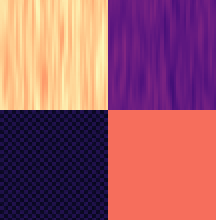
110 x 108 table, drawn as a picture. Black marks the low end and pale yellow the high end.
The table splits into 2 rows of 2 panels. Panel 1,1: very high, streaked downward, faint in contrast. Panel 1,2: low, streaked downward, faint in contrast. Panel 2,1: very low, checkered, faint in contrast. Panel 2,2: high, flat.
